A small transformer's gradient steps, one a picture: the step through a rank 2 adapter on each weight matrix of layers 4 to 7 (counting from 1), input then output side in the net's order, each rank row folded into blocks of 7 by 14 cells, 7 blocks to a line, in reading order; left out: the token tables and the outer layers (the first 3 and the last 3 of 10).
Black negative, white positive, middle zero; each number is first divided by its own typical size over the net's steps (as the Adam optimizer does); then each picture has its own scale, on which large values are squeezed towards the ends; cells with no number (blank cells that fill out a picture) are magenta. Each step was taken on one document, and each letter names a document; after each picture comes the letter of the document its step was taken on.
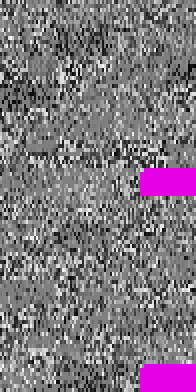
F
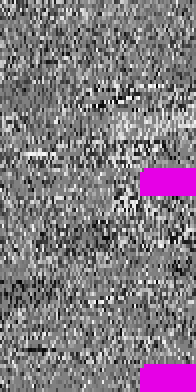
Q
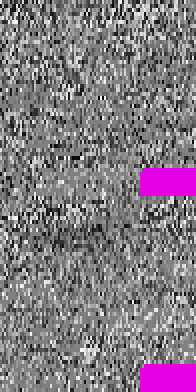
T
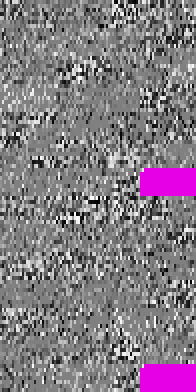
F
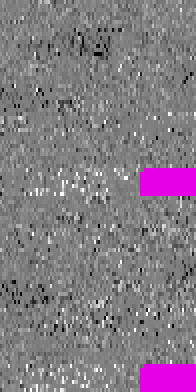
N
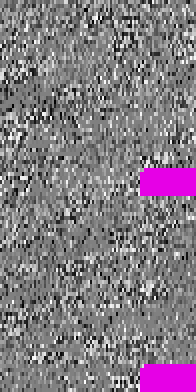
T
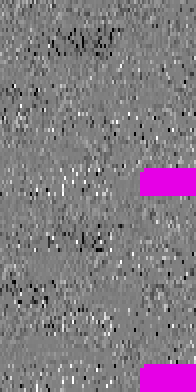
N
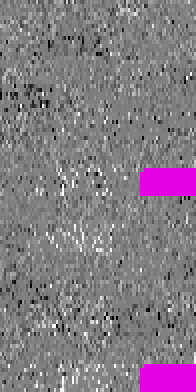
N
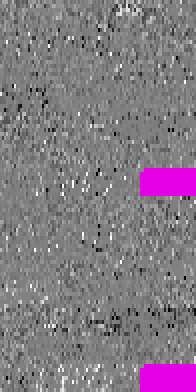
N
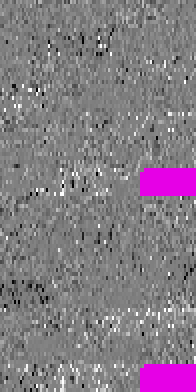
N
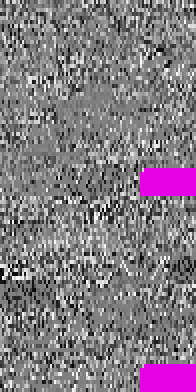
F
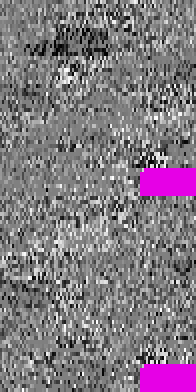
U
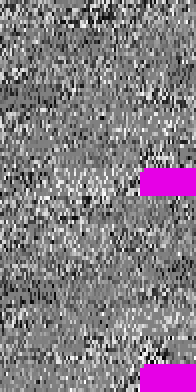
T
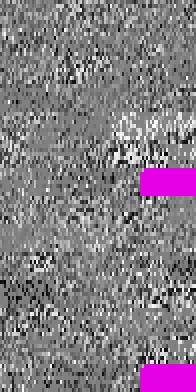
U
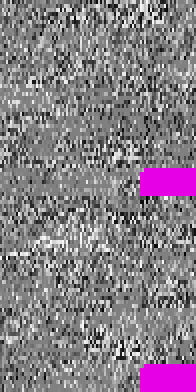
F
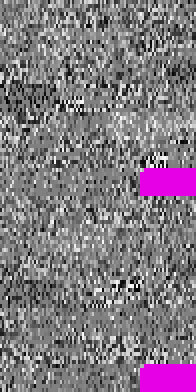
F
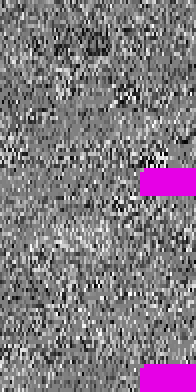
U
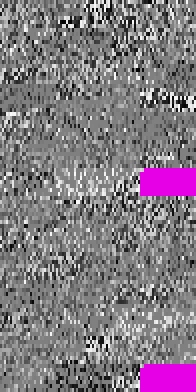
T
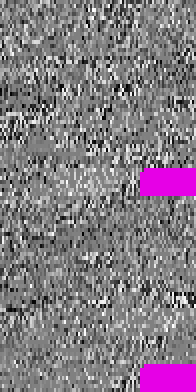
T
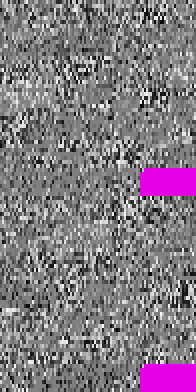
F
